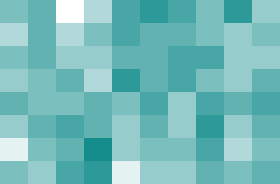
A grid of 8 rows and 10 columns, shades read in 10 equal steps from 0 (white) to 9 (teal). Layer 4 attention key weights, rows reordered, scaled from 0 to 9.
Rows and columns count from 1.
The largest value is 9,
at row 7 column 4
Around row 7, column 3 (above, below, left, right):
7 7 5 9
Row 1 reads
5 6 0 3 7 8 7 5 8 4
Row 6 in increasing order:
4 4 4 4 6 6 6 6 7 8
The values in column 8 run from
5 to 8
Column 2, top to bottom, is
6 6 6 5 5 6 5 4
